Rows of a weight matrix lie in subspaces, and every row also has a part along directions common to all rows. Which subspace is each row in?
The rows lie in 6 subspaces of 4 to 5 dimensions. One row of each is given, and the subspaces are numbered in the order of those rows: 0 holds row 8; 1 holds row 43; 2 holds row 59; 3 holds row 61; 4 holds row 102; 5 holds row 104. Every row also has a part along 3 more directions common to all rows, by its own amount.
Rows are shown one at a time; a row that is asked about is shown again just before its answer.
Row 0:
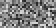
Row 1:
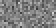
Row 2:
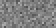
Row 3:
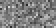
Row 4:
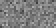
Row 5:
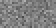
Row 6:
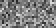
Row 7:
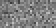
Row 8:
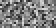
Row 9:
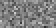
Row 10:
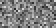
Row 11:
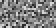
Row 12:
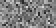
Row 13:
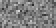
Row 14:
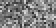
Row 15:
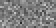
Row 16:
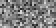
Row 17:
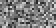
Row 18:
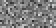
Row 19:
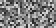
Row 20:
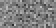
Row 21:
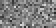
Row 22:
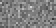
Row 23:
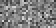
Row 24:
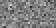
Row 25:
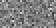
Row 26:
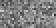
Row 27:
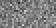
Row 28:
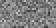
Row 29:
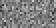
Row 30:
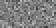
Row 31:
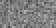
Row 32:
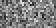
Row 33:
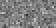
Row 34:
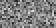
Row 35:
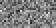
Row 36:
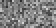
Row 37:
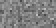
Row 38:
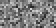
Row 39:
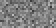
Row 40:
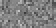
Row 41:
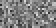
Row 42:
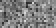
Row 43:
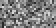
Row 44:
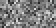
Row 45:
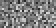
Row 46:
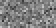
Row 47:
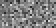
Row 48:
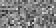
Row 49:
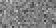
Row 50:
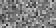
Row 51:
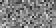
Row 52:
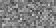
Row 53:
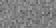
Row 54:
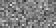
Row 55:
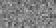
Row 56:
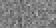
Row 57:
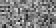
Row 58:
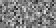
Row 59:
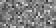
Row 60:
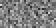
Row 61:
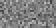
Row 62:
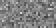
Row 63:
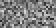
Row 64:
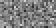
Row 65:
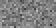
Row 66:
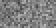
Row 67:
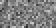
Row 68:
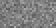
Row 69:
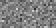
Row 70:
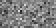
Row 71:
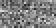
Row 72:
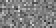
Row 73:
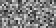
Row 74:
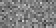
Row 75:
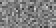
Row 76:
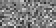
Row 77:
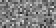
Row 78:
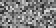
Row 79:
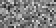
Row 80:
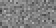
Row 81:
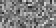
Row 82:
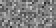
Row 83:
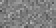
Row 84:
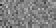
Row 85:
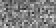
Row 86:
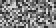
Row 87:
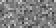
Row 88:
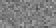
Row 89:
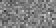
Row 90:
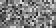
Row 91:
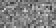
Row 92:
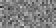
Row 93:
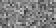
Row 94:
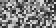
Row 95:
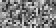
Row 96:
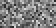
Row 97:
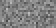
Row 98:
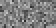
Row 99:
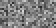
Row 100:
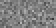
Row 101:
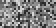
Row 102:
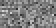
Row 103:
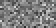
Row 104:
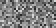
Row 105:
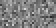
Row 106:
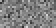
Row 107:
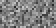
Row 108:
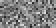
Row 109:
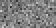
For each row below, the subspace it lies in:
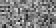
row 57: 4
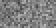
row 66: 5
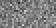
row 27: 1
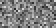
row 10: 5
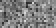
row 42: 0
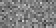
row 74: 4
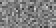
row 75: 5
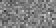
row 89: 1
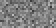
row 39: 5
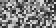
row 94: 1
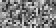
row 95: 0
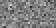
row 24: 1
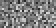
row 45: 1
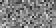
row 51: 2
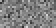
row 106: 2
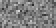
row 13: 0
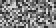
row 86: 2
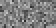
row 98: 4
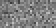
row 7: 1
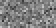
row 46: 2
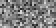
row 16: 4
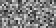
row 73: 4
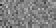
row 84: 0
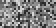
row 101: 5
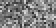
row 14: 0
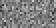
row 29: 3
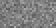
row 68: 5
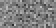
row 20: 4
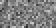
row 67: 2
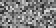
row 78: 2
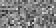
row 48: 4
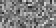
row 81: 0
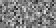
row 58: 3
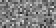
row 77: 4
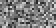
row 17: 1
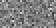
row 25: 4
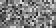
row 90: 2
